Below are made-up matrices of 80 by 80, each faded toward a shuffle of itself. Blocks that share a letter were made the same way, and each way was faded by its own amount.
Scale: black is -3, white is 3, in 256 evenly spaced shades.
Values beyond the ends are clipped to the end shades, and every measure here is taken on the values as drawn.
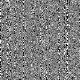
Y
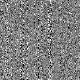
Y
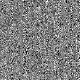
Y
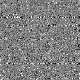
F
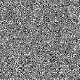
F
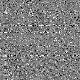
F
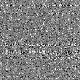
F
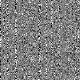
Y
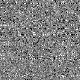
F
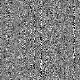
Y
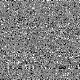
F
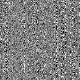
Y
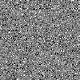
F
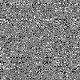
F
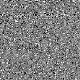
F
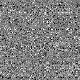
F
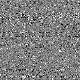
F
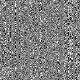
Y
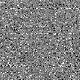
F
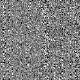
Y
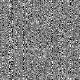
Y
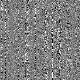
Y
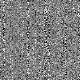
Y
